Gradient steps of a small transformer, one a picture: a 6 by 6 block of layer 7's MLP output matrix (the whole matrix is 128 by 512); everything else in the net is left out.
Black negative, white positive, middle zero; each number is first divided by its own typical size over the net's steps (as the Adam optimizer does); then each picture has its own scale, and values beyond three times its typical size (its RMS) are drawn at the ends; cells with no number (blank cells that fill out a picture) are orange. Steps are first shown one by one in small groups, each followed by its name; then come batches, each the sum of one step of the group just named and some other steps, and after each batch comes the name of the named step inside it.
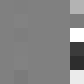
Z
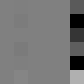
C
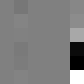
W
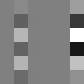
Z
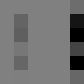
C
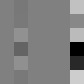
W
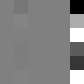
W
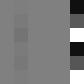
Z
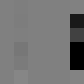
C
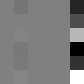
W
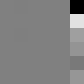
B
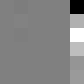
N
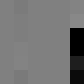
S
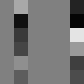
N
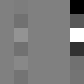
B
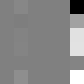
N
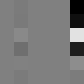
N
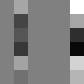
S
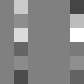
N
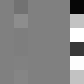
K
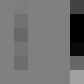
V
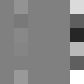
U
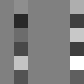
K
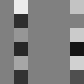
K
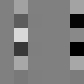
V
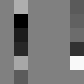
K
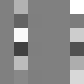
U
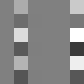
K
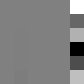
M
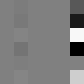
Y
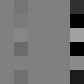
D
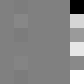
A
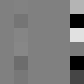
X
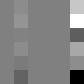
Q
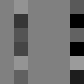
D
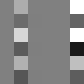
M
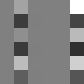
X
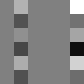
M
